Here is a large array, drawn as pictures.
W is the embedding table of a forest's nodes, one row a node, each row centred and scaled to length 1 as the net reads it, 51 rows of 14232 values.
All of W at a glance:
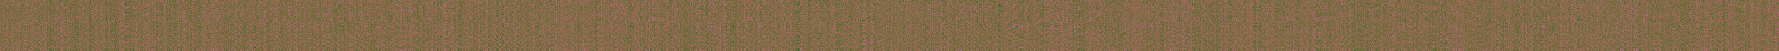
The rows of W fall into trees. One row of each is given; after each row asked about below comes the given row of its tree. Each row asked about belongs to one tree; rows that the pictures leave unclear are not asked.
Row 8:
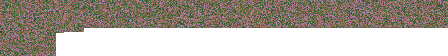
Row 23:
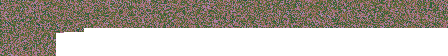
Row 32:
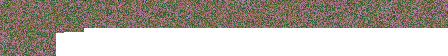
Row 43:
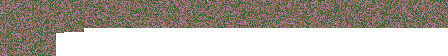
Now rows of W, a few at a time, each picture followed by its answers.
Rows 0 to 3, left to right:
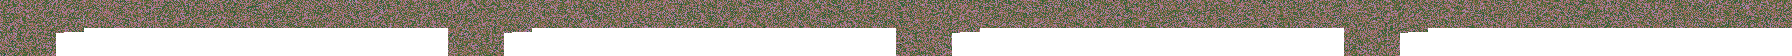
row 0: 8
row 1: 43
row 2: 8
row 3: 43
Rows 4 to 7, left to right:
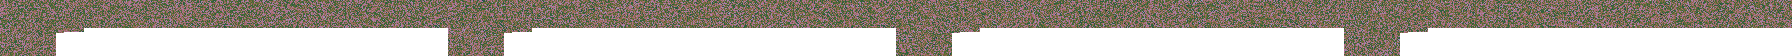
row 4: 43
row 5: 43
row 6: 23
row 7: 23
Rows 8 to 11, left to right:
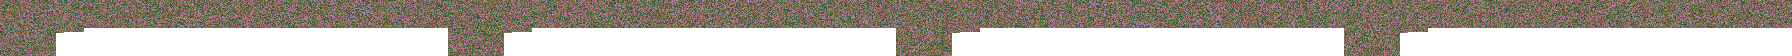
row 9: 23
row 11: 8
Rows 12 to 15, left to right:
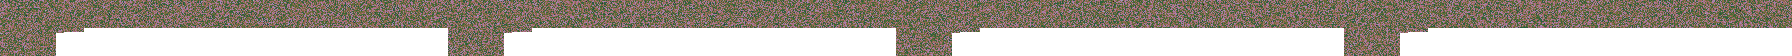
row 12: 43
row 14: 23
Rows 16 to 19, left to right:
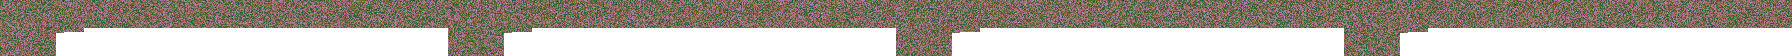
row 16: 43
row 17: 8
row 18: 43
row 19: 8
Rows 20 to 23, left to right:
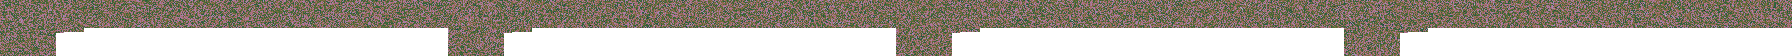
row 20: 8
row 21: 32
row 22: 43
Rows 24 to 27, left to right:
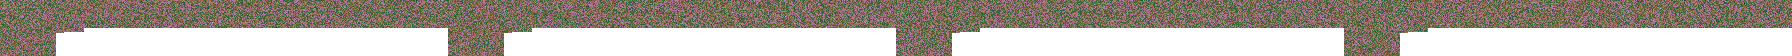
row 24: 43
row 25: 23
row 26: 23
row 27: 23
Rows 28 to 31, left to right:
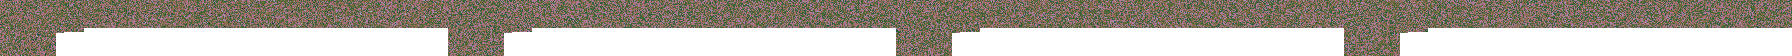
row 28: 32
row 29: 43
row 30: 23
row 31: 43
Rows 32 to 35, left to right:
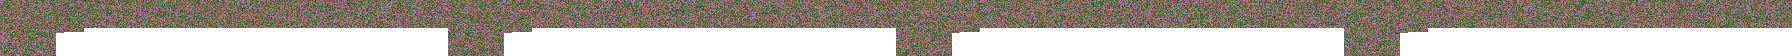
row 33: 8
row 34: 23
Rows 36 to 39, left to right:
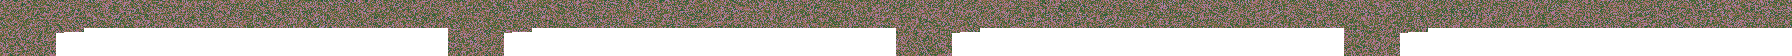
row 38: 8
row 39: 32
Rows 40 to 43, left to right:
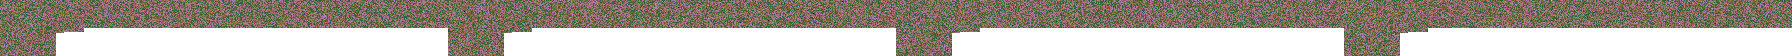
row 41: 23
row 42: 23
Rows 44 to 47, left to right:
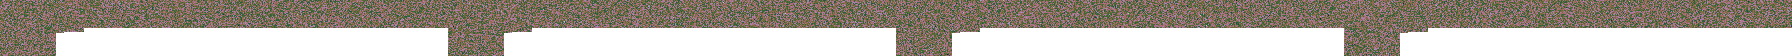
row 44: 43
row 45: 8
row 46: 23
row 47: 32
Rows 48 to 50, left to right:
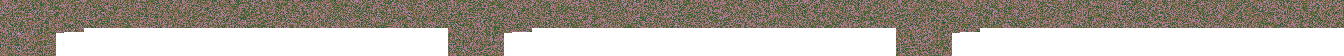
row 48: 43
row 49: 43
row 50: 43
